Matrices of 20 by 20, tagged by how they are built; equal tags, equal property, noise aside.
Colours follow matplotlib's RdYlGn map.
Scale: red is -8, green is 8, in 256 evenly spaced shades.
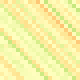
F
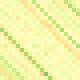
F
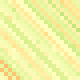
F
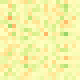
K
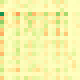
K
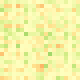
K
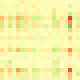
K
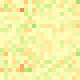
K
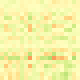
K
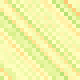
F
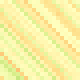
F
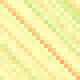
F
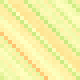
F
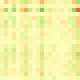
K
